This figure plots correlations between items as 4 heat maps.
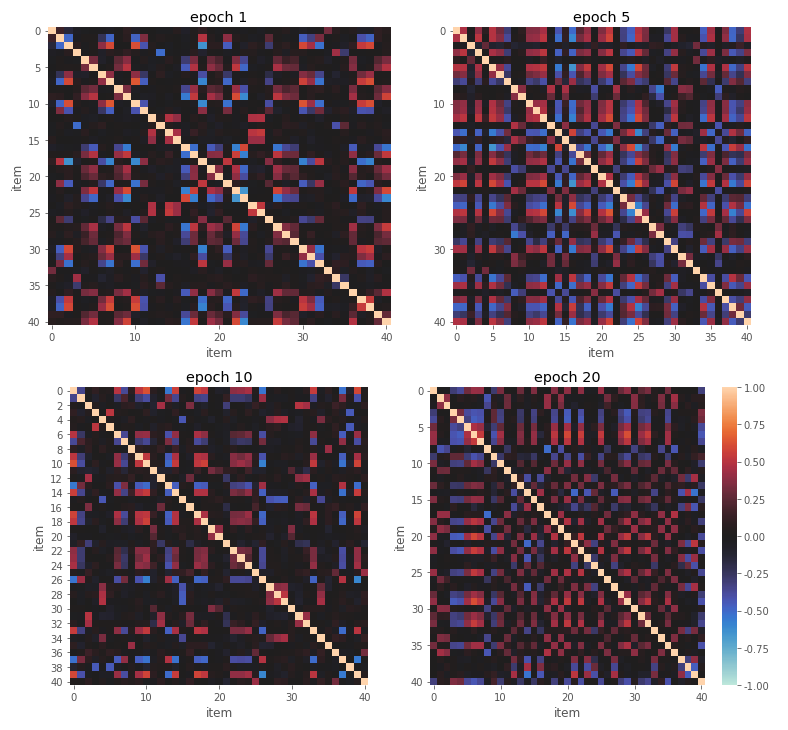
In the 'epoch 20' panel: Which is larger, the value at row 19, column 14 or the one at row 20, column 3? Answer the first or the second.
the first
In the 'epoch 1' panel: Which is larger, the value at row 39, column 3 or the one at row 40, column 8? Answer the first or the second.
the second
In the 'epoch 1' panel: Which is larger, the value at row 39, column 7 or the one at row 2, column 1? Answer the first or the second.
the first
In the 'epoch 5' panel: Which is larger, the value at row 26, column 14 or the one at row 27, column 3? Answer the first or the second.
the second
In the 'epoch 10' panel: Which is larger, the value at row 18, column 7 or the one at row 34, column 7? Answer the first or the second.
the second
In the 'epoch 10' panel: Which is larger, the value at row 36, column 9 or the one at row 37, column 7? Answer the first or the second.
the second
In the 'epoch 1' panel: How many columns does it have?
41
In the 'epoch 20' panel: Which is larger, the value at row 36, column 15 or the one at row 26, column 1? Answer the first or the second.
the second
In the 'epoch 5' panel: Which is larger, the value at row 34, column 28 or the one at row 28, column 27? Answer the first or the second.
the second
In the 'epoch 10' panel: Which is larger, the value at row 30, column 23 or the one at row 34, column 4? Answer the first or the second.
the second
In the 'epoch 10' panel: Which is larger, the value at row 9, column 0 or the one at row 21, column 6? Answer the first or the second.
the first
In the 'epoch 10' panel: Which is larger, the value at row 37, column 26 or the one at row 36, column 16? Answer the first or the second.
the first
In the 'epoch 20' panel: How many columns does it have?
41
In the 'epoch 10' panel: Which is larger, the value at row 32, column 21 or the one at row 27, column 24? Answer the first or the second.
the second
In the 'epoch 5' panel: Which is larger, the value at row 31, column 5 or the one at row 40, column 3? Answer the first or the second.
the second
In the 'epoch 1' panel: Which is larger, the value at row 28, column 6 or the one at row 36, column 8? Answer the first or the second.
the second
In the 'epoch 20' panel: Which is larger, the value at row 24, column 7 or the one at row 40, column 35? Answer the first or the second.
the first
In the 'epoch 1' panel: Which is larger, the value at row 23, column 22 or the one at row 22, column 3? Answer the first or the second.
the second
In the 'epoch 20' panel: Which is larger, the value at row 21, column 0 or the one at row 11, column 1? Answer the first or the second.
the second
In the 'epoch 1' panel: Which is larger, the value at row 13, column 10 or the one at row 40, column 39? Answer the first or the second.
the second
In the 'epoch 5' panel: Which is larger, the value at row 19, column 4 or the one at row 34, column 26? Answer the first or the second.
the first
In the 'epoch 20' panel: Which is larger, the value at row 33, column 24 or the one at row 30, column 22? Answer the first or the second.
the second
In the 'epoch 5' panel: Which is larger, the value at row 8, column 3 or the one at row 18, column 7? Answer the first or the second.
the first
